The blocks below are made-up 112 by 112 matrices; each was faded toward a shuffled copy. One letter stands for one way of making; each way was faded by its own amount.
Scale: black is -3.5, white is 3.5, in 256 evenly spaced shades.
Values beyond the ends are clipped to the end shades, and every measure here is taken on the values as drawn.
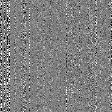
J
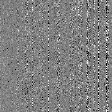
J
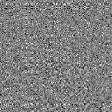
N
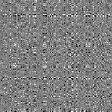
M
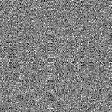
N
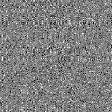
N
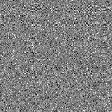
N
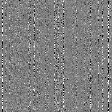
J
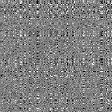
M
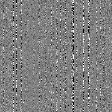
J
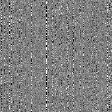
J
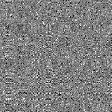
N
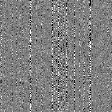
J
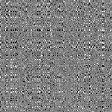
M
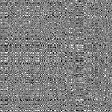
M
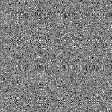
N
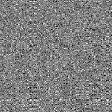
N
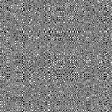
M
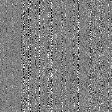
J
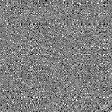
N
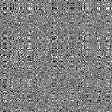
M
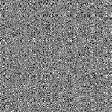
N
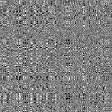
M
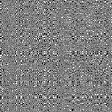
M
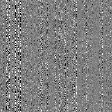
J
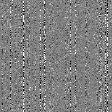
J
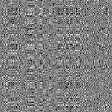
M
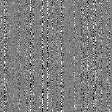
J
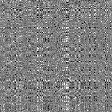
M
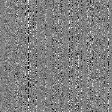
J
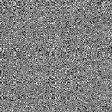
N
